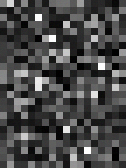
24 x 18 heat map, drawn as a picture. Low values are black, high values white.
No regular stripes run through it. No seam splits the table. Most values sit low, with a long tail of high ones. The grain is fine, like static. Neither half mirrors the other. There is no overall slope. Overall the values sit about 30% of the way up the scale.
